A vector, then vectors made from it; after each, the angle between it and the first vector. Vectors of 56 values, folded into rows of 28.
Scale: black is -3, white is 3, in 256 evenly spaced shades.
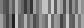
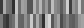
partly aligned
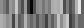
partly aligned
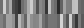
partly opposed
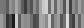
nearly parallel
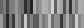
nearly parallel
